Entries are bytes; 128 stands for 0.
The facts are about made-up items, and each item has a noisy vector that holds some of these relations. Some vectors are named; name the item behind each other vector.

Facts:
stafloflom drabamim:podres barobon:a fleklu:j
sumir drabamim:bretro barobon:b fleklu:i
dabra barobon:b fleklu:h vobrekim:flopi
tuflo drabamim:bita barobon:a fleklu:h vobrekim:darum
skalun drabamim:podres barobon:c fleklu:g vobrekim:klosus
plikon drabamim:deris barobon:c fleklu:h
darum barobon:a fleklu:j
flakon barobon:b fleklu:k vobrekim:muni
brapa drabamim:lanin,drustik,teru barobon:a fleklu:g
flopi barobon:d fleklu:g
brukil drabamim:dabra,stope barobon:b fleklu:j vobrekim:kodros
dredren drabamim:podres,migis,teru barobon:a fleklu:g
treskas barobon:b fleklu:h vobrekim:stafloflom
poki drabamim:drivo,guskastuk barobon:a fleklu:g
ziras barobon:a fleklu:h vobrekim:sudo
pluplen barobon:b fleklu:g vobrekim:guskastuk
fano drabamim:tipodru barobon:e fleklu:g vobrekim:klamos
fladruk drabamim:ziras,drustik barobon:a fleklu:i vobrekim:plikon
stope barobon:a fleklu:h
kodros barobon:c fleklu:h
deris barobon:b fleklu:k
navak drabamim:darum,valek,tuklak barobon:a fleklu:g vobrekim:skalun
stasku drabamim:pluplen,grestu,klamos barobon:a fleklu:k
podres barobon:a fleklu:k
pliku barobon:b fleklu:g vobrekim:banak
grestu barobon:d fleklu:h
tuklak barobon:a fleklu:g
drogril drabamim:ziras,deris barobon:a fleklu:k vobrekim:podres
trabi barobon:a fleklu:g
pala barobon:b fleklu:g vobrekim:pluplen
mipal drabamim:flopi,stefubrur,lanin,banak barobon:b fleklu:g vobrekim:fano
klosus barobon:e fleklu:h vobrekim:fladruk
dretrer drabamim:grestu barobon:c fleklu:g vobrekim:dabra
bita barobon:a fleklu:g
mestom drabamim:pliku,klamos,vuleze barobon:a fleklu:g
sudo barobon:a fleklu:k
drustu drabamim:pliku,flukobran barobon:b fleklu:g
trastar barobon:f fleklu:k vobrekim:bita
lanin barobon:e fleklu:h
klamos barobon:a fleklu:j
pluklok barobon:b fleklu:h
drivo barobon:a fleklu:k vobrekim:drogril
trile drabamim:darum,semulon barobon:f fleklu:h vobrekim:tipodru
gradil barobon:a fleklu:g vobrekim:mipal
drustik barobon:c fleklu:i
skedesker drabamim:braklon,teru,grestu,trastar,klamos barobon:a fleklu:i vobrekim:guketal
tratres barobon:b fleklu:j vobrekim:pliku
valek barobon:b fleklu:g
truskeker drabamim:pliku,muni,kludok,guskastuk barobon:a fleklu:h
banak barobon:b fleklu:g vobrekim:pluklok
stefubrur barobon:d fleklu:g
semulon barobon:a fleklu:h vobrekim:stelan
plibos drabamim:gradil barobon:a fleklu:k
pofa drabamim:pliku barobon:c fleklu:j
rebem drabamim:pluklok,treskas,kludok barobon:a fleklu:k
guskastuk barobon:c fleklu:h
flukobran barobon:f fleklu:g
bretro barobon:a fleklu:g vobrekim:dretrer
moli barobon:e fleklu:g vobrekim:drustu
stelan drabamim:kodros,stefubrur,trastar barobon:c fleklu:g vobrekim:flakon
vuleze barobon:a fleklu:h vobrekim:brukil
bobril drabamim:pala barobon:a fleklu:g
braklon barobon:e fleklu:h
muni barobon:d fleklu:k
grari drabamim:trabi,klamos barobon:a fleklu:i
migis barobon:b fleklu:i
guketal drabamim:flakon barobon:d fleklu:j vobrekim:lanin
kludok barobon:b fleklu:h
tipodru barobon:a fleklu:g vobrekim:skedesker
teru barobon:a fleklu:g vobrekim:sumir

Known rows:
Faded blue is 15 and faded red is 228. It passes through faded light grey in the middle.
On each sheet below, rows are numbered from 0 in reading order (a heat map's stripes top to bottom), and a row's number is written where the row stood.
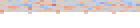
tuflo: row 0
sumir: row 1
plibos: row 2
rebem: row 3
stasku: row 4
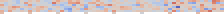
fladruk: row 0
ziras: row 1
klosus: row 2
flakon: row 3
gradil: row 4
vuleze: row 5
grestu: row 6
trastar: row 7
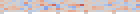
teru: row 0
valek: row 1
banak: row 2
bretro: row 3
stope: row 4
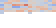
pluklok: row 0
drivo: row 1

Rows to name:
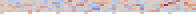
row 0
skedesker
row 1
drogril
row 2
brukil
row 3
braklon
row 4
tratres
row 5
mipal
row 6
drustik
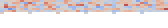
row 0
trile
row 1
kodros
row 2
deris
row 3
pluplen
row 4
migis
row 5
pofa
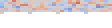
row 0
dabra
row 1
podres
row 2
fano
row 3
pliku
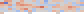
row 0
plikon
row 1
navak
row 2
dredren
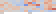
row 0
trabi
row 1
dretrer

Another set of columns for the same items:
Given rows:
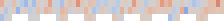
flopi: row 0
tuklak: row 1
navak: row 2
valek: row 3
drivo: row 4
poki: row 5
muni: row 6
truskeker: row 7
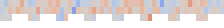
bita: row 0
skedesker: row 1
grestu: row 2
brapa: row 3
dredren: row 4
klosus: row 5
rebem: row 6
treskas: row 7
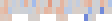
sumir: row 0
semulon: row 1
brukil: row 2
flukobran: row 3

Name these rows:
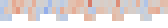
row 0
podres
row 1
stelan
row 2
stafloflom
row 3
pliku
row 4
drustu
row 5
teru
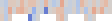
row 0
klamos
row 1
trastar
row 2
mipal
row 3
ziras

